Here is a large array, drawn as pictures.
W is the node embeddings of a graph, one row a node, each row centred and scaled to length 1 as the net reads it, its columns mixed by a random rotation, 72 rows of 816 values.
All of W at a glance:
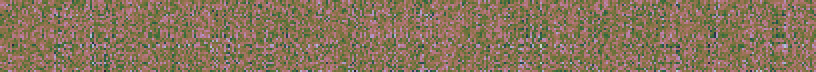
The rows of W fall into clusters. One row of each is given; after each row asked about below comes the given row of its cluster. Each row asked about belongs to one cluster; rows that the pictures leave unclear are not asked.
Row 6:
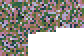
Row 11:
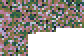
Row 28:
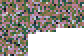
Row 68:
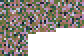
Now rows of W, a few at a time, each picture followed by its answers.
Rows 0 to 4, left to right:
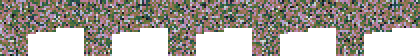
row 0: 11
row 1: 28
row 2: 28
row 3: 11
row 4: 28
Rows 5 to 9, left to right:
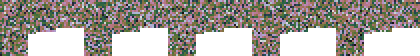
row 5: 6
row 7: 28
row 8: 11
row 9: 28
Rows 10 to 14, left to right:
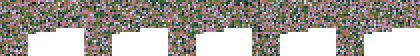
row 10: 68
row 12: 11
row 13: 68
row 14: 68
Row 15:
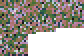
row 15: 68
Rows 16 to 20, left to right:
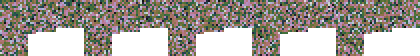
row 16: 11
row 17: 28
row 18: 6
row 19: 68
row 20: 28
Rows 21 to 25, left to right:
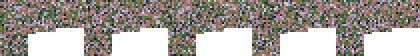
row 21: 68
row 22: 28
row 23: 68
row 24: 6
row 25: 68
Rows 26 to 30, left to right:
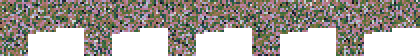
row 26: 28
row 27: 11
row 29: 68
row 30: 28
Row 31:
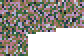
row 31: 68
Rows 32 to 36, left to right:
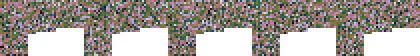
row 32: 68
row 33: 6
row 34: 68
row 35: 68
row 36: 68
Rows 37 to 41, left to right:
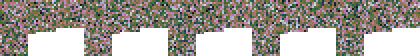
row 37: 68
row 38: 11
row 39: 6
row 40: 11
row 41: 6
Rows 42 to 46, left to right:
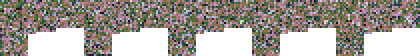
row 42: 6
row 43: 68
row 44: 28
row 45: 28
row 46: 28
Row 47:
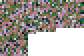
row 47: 28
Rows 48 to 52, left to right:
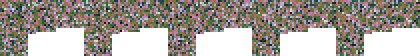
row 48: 6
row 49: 11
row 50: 6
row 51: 28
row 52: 28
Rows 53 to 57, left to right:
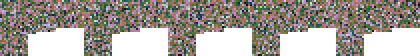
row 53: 68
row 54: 6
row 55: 11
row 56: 68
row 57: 11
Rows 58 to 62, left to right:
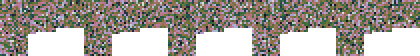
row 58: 11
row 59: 68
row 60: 6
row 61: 11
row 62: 28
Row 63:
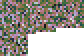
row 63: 28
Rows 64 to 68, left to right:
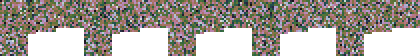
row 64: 11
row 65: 6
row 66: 11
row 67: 6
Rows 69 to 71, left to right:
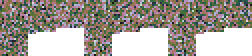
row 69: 6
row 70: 11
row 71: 11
